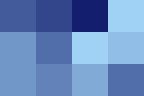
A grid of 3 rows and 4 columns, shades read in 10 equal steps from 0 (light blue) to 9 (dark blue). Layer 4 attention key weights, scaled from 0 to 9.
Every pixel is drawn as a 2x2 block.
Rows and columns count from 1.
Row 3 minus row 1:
-3 -3 -7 5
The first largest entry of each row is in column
3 2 4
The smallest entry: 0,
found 2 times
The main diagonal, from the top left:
6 5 2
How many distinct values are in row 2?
4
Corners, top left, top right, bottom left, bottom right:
6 0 3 5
